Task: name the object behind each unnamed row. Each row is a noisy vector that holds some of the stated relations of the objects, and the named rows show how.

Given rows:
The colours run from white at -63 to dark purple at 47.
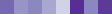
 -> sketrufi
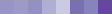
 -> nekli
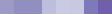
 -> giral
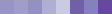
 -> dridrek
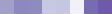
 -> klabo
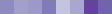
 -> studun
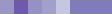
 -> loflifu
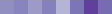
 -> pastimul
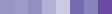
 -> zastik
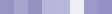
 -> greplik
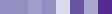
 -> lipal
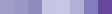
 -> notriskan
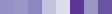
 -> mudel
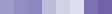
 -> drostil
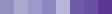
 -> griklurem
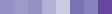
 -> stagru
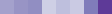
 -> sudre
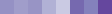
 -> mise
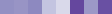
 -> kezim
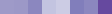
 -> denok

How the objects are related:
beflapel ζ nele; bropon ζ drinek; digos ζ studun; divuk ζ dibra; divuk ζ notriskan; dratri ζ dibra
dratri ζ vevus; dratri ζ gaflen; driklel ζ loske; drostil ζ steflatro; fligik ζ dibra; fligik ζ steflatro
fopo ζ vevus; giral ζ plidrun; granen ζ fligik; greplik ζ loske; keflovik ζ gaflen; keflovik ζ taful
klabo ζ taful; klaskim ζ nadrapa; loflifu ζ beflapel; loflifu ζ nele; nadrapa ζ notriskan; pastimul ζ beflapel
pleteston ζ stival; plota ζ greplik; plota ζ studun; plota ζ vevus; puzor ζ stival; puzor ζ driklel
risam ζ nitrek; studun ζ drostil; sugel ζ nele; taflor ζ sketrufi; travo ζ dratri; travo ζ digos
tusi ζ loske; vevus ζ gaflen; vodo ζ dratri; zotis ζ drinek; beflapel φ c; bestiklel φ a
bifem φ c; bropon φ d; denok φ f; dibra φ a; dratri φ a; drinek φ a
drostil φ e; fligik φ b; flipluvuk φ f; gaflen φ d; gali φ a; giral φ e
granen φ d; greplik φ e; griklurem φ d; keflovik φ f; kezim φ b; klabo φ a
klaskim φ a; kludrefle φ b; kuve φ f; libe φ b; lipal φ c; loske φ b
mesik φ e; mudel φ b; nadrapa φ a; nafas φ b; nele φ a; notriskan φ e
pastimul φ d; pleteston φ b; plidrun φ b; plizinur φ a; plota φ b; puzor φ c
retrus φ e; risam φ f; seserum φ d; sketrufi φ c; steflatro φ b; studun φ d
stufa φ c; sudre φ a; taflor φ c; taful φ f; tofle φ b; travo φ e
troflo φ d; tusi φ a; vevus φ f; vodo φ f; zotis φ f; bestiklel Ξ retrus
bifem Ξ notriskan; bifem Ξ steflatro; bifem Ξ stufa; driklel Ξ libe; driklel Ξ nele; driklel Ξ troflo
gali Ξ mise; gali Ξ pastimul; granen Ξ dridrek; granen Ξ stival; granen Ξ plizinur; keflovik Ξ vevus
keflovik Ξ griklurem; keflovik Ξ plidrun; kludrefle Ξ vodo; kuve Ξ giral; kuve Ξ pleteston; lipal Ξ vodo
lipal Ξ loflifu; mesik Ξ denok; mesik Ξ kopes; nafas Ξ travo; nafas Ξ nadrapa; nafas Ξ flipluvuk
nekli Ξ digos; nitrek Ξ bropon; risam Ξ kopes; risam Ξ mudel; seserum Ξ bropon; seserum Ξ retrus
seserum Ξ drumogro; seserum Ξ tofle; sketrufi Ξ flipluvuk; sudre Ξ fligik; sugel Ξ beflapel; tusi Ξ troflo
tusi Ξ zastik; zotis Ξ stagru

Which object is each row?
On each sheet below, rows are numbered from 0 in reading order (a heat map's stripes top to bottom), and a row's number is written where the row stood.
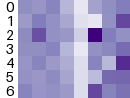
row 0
plota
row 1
vodo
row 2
beflapel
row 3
fligik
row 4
kludrefle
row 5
fopo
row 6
taflor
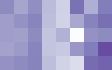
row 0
loske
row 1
risam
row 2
tusi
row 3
mesik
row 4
travo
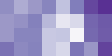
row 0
gaflen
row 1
vevus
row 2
nadrapa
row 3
nafas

